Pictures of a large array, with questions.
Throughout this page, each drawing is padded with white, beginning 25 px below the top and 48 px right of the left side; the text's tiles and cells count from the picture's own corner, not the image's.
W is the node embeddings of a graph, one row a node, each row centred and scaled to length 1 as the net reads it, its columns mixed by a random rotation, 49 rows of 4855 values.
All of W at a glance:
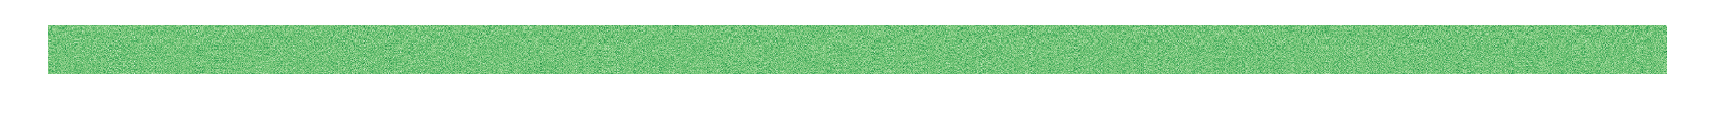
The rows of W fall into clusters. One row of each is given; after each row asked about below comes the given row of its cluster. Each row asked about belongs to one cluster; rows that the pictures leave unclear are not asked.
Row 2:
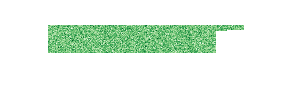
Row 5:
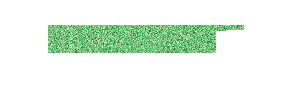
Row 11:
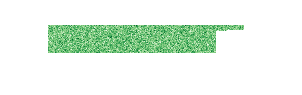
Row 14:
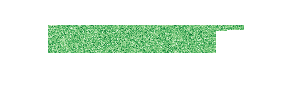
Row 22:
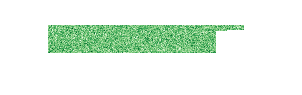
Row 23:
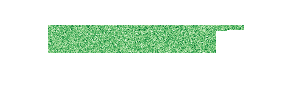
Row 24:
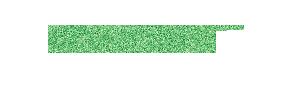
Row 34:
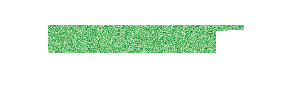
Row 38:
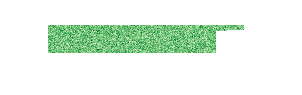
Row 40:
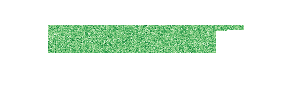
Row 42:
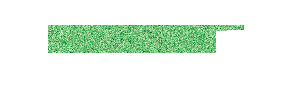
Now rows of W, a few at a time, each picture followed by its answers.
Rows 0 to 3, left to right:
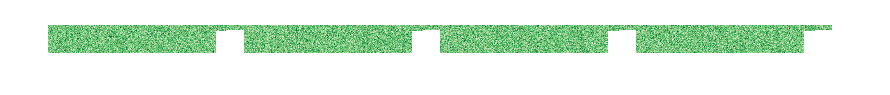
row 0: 11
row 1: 5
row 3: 2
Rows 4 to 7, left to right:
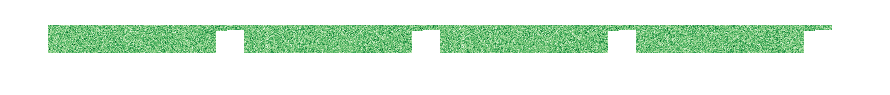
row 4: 34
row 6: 5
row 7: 2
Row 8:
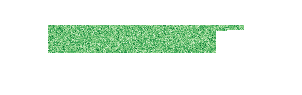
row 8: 38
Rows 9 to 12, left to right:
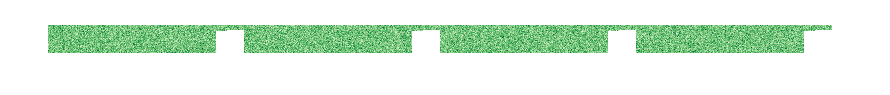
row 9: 38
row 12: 40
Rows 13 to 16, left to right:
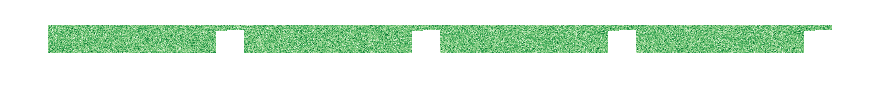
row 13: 22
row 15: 34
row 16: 34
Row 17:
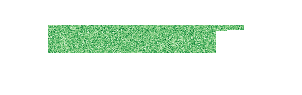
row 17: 14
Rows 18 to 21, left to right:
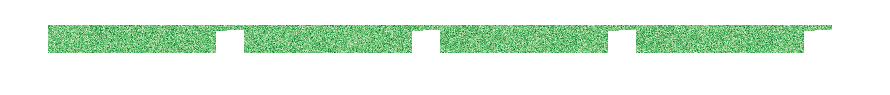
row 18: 5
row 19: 11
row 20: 24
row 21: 24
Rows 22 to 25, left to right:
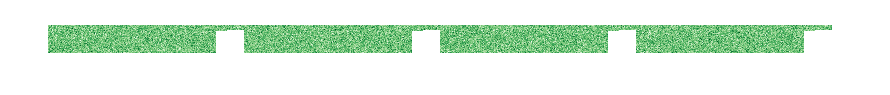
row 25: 42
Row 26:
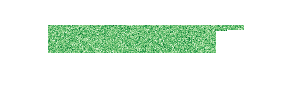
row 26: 2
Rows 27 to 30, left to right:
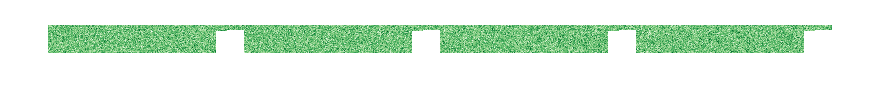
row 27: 23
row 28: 34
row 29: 22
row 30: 42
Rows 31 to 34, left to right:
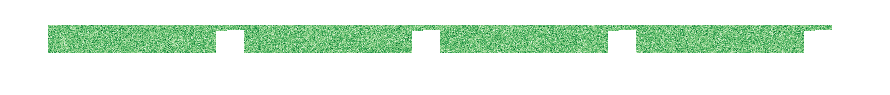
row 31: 14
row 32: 38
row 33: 24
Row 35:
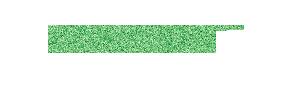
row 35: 24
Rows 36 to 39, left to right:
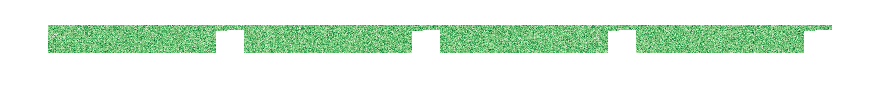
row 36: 40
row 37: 5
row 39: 34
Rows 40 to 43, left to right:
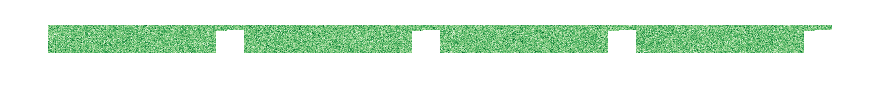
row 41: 38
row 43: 24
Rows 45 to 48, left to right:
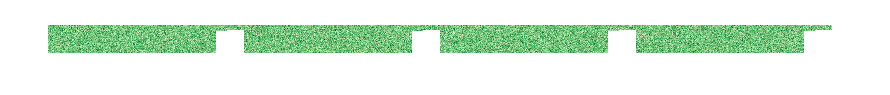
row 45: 38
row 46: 23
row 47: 42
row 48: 40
